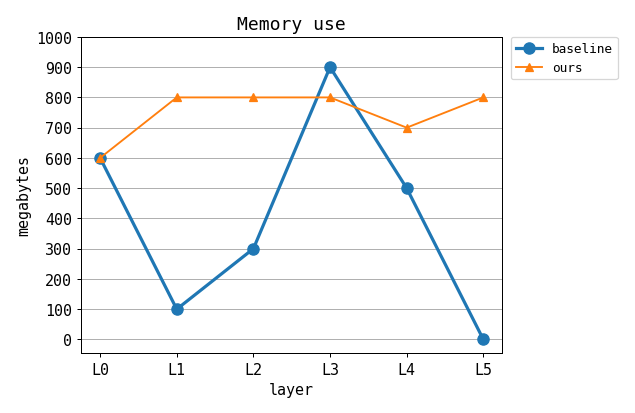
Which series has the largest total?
ours
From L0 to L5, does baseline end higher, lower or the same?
lower
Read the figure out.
Title: Memory use
x-axis: layer, ticks L0 L1 L2 L3 L4 L5
y-axis: megabytes, ticks 0 100 200 300 400 500 600 700 800 900 1000
Legend: baseline, ours
Values:
baseline: 600 100 300 900 500 0
ours: 600 800 800 800 700 800
